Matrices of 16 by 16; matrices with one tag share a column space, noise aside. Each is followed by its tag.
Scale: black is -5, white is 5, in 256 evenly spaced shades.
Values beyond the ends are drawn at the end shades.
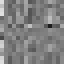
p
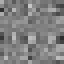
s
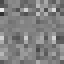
s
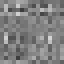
s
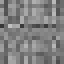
p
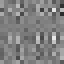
s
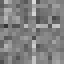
p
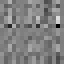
p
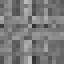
p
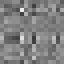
s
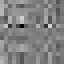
p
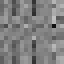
p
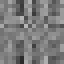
p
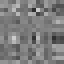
s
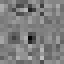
s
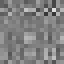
s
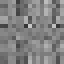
p
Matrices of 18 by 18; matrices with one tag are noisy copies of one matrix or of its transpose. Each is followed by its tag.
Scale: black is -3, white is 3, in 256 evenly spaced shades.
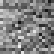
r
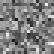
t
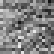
r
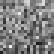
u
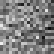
u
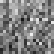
r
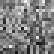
u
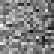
u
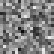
t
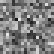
t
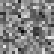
t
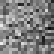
u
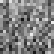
r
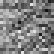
r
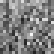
r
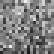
u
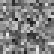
t
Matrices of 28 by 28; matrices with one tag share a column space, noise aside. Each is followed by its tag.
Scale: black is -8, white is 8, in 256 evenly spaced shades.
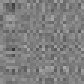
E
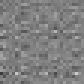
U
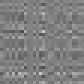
U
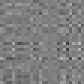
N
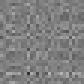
U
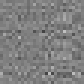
U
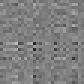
N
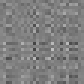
N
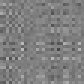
N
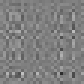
U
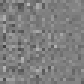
E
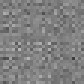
N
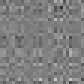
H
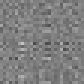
N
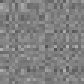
E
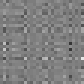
N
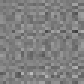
U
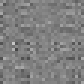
N
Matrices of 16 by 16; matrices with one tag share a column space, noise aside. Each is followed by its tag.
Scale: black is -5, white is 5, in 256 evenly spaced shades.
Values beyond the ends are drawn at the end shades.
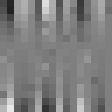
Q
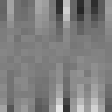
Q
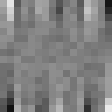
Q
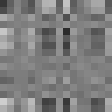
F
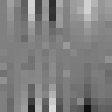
Q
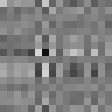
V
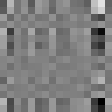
F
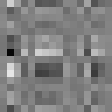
V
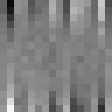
Q
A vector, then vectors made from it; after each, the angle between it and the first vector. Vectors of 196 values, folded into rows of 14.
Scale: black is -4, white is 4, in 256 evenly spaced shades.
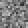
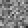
partly opposed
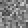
nearly opposite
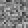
orthogonal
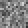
nearly opposite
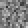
nearly parallel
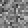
orthogonal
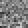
orthogonal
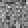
partly aligned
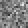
nearly opposite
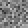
orthogonal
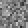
nearly parallel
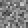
nearly opposite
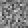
partly opposed
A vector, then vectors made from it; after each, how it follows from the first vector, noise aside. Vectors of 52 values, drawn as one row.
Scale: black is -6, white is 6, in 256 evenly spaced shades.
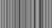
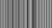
wrapped around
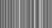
negated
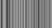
wrapped around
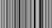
scaled up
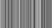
sign-scrambled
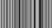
scaled up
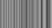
wrapped around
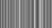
negated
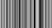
scaled up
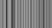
wrapped around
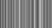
negated
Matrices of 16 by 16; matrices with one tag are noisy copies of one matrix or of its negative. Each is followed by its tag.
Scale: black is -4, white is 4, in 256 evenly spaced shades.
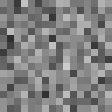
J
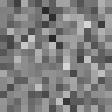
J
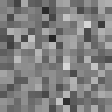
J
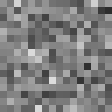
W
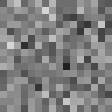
J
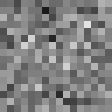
J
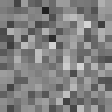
J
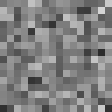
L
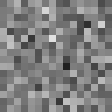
J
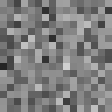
J
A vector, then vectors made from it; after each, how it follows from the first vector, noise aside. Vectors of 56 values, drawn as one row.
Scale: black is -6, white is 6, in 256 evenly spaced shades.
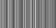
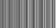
wrapped around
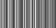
scaled up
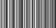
scaled up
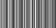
scaled up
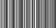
scaled up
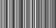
scaled up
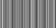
wrapped around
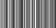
scaled up
